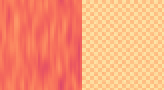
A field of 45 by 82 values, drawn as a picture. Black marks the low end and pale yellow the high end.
It is made of 1 by 2 panels. Panel 1,1: high, streaked downward, faint in contrast. Panel 1,2: very high, checkered, faint in contrast.
